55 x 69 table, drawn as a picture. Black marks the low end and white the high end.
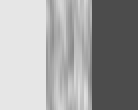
It is made of 1 by 3 panels. Panel 1,1: very high, flat. Panel 1,2: high, streaked downward. Panel 1,3: low, flat.
